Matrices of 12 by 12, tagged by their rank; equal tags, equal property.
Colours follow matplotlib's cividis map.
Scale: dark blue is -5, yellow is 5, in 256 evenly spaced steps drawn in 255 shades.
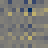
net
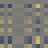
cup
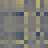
net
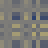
cup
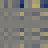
cup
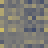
net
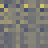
net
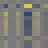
cup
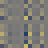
cup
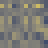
net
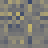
net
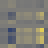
cup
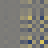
cup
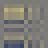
cup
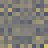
net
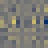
net
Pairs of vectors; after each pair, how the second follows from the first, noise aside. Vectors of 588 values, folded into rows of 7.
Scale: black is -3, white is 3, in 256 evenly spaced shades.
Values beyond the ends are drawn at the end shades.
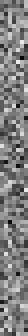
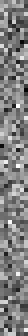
negated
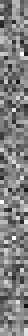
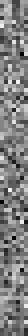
negated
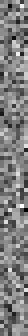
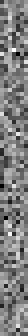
wrapped around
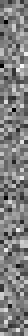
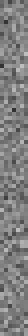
shrunk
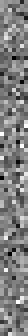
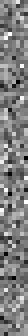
reversed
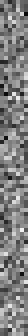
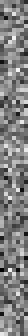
wrapped around
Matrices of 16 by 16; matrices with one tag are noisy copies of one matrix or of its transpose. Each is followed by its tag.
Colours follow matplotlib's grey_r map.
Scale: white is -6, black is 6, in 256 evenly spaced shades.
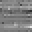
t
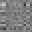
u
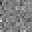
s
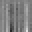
t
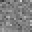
s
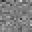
s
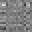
u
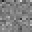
s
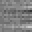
t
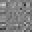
u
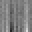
t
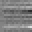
t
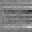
t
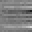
t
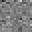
s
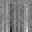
t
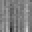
t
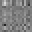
u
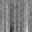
t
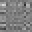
u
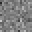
s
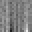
t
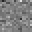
s
